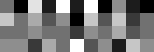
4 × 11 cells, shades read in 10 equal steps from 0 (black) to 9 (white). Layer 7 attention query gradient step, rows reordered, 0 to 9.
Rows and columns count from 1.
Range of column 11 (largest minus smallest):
5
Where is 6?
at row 2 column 3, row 3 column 9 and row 4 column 4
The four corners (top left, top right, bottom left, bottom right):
4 0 5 5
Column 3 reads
8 6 5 2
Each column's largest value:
7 5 8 6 9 9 9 5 7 7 5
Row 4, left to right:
5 5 2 6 4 9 3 5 1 7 5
